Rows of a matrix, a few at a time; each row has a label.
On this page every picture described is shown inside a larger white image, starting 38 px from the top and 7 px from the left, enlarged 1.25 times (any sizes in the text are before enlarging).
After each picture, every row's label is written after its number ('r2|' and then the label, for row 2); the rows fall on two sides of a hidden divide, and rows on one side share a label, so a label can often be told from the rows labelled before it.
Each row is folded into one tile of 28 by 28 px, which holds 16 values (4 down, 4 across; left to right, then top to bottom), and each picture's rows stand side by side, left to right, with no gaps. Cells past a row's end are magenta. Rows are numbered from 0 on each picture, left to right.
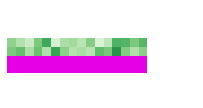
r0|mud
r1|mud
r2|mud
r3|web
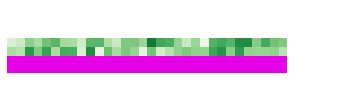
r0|mud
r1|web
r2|mud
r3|mud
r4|web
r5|mud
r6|web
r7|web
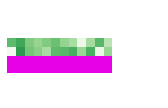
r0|mud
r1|mud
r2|mud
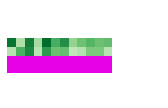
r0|web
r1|web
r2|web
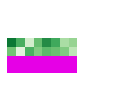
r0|web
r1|web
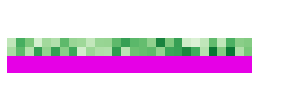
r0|mud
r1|mud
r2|mud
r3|web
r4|web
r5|mud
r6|mud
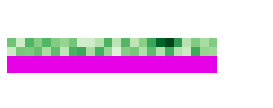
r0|mud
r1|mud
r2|mud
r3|mud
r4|web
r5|mud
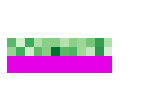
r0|mud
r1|mud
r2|web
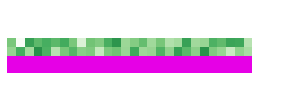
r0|mud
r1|web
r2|mud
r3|web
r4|mud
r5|web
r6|web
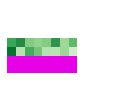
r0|web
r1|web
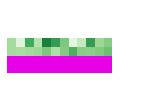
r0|mud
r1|web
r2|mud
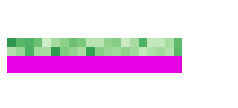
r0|web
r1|mud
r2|mud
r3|mud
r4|mud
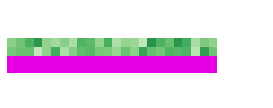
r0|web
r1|mud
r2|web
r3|mud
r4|web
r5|web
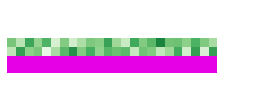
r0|mud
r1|mud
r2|mud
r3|mud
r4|web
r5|mud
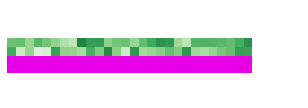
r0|web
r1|mud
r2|web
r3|web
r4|web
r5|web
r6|web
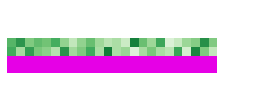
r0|web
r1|web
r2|mud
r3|mud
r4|mud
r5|mud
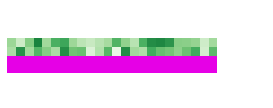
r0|mud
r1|web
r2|mud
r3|mud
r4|web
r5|mud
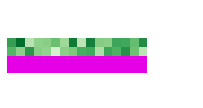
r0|web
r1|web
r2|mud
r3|web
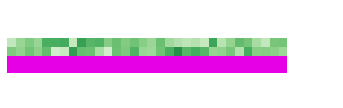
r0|mud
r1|web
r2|web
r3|web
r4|mud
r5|mud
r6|mud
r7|mud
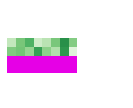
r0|mud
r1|web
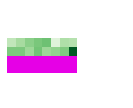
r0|mud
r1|mud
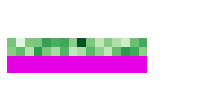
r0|mud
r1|web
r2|web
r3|mud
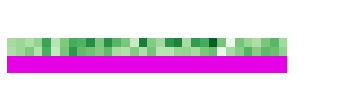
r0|mud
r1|web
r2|web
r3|web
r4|web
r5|web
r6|mud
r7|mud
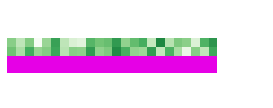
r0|mud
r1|mud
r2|mud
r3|web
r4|web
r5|mud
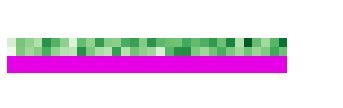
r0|mud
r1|web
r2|web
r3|web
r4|web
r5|web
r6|web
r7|web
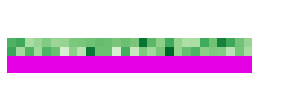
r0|web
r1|mud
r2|mud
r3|mud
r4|web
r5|mud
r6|web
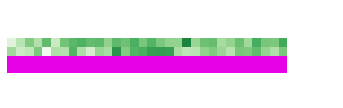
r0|mud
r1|mud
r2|web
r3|web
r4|web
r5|web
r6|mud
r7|web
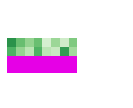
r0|web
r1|mud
